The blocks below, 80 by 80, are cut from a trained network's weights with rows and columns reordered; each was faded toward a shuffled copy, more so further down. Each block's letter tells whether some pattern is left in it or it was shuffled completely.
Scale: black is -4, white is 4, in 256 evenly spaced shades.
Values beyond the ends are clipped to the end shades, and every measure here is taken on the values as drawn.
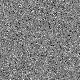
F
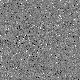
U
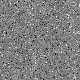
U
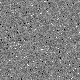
F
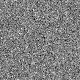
F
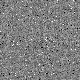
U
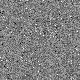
U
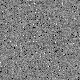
U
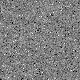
U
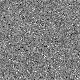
F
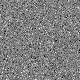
F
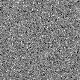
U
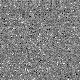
U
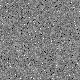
F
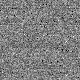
U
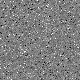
F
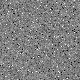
F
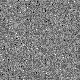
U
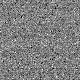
U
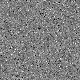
F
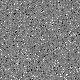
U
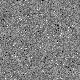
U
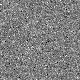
F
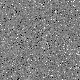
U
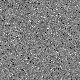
F
